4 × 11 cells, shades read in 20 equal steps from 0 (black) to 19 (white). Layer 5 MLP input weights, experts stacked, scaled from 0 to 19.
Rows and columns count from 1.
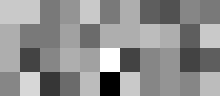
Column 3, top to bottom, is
9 9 10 4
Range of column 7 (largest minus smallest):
10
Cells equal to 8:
2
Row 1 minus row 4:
5 -1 5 3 1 9 -2 -3 -5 0 -5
